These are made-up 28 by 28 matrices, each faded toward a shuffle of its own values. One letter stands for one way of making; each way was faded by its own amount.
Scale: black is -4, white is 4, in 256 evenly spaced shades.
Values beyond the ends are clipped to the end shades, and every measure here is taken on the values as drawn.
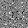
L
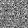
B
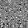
L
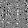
L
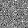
B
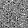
B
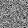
B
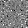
L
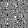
L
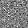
B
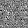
B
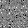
L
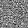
B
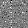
L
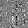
L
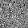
B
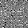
L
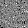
L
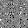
L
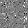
L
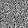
B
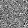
B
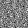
B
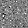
L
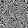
L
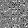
L
